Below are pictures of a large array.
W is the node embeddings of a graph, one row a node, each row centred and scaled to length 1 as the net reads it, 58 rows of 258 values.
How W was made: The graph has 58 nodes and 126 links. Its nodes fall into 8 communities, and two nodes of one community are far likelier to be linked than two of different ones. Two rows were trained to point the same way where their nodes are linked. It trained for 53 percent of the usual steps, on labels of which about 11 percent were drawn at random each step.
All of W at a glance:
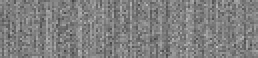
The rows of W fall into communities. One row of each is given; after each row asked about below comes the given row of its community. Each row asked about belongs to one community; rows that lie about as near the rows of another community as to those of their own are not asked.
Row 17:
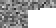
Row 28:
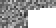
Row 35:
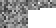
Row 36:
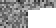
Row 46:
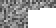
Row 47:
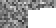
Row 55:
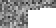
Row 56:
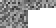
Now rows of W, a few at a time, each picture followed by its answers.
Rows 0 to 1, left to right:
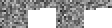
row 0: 56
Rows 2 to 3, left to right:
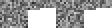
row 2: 17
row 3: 56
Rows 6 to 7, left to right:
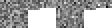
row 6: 56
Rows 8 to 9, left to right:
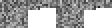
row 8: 55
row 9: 46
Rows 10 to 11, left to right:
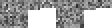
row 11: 35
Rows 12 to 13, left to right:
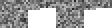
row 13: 46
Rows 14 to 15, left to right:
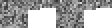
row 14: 55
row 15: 46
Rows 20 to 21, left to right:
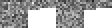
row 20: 28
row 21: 55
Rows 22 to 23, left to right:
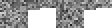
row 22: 55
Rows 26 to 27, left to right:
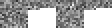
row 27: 46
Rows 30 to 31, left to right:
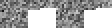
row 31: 56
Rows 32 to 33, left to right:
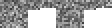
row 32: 55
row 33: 17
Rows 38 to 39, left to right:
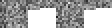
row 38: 35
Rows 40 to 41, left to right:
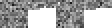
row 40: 47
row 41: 35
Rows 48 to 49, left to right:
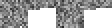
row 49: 35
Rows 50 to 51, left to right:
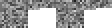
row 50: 46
